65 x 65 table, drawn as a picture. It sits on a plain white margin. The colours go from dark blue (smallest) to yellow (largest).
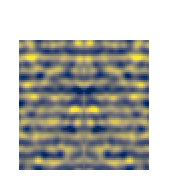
Seam: none. Average level on the scale: 50%. Slope: none. Mirror symmetry: left to right. Stripes: horizontal, repeating 10 times.
